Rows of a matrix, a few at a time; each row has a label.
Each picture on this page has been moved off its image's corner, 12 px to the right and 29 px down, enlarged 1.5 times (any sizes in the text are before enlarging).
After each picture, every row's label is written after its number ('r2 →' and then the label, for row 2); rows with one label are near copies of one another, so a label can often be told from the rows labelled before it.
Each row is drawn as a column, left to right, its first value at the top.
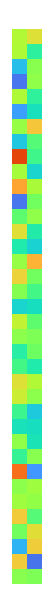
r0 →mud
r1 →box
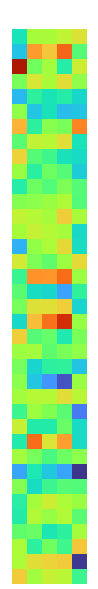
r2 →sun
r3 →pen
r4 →pen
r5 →pen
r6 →box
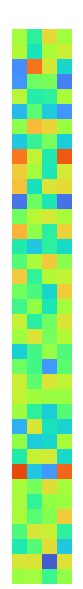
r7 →mud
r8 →sun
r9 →box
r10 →mud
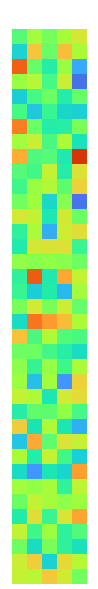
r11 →sun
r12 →pen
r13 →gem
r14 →pen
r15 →mud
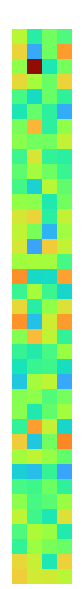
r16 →pen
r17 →sun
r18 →gem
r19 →pen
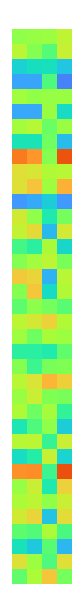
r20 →mud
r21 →mud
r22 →gem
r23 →mud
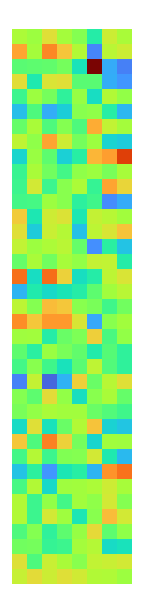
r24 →pen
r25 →gem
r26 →pen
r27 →pen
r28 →gem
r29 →sun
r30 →mud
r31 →mud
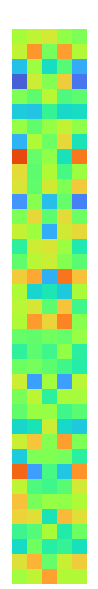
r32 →mud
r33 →pen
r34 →gem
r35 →pen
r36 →mud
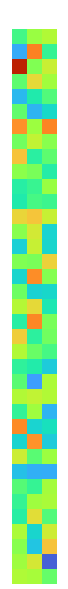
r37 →sun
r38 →pen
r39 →box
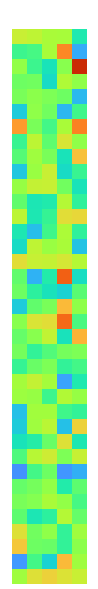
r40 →box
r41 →gem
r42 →gem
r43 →pen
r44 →sun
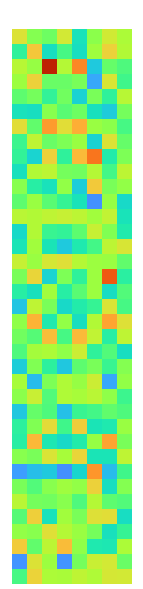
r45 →box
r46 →pen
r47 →sun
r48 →box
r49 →sun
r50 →mud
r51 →pen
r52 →gem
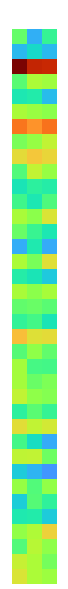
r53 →sun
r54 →sun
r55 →sun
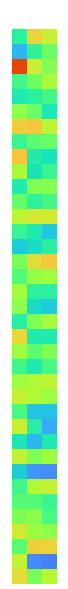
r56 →sun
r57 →box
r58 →box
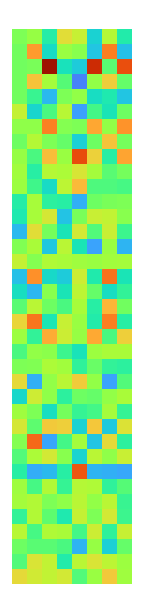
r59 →gem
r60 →pen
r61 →sun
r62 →gem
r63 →mud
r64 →sun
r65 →pen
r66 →sun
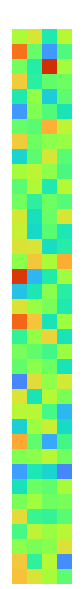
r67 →pen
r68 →gem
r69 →sun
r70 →box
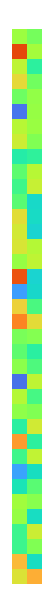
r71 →pen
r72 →gem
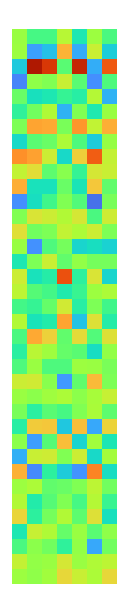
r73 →mud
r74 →sun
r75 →sun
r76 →pen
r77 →sun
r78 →mud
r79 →sun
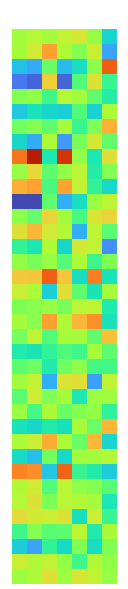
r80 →mud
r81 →mud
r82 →pen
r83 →mud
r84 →gem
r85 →pen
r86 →sun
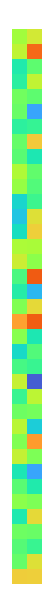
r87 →gem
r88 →pen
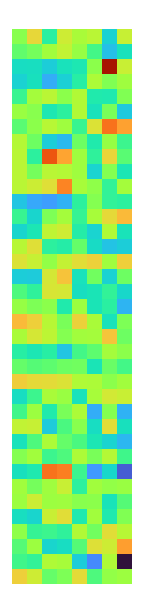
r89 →gem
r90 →gem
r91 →mud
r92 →mud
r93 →gem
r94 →box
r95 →sun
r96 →box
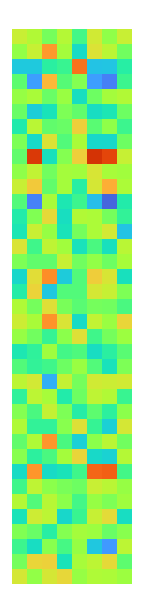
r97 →gem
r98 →mud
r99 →pen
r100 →gem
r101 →sun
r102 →mud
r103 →mud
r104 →gem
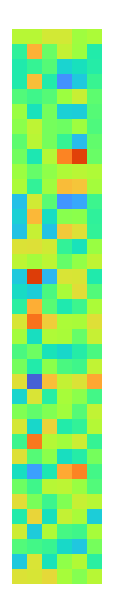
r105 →gem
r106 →pen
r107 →gem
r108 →mud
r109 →mud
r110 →gem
